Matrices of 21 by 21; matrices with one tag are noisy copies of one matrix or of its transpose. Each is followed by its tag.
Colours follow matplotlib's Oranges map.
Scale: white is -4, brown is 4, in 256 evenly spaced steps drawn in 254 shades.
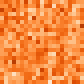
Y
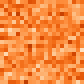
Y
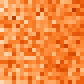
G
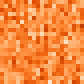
Y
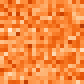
Y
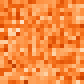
Y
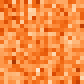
Y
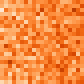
G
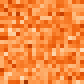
Y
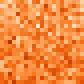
G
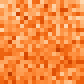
G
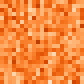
Y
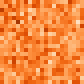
Y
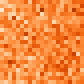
G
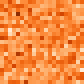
Y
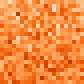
G
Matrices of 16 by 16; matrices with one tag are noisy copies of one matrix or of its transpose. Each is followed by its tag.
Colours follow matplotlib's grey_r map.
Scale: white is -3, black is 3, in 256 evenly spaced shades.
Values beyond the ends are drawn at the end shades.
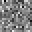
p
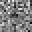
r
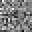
r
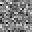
p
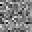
p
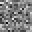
p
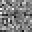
r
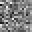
p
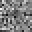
r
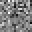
r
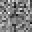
r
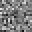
r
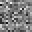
p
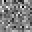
p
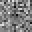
r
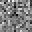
r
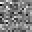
p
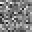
p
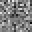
r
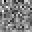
p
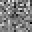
r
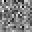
p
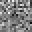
r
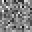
p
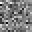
p
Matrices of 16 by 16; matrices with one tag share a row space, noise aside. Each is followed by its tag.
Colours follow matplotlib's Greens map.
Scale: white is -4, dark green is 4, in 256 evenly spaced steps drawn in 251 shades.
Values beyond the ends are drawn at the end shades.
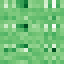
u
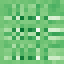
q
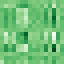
u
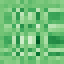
q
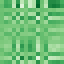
q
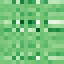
q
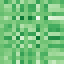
q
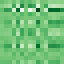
q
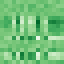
q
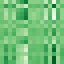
u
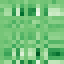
q
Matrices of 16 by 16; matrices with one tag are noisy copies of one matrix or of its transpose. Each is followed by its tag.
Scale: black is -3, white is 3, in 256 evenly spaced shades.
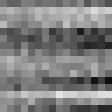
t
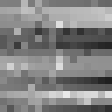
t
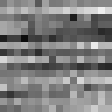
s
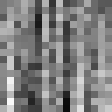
s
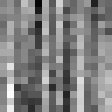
s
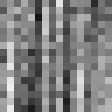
s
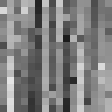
s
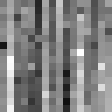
s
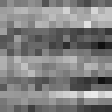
t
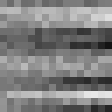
t
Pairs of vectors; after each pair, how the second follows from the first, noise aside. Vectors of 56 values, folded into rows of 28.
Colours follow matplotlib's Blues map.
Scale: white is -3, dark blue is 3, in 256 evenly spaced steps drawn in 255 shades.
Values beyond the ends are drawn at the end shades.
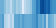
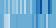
partly zeroed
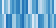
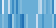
partly zeroed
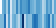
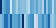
sign-scrambled
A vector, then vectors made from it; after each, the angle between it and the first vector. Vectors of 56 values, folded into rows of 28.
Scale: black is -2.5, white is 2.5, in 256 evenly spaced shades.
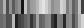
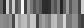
nearly opposite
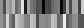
nearly opposite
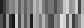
orthogonal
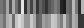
nearly opposite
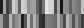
orthogonal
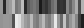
nearly opposite
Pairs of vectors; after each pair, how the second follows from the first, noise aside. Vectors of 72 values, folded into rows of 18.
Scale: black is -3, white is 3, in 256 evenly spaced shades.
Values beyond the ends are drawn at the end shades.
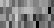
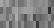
shrunk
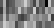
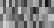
sign-scrambled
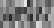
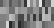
shuffled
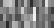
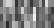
copied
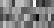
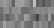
shrunk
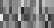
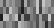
sign-scrambled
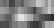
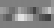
partly zeroed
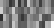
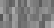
shrunk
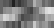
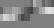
partly zeroed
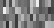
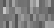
shrunk
